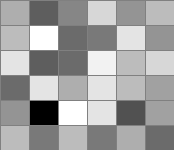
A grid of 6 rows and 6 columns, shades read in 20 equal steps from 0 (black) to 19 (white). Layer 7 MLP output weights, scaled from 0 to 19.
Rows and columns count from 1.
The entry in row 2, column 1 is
14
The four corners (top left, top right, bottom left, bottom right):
13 14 14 8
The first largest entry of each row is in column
4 2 4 2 3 1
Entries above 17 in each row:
0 1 1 0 1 0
